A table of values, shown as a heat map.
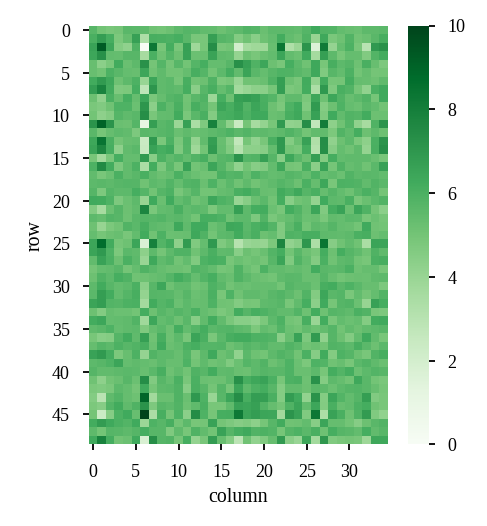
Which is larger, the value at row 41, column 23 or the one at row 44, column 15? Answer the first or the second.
the first
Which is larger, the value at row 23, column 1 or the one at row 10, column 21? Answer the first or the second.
the second
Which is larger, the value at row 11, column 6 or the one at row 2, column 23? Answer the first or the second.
the second
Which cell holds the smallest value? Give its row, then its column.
2, 6
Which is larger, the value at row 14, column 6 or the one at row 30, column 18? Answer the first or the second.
the second
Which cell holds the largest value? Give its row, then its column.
45, 6
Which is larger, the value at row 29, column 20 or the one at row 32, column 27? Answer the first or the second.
the second
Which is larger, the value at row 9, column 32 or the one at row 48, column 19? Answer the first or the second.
the first
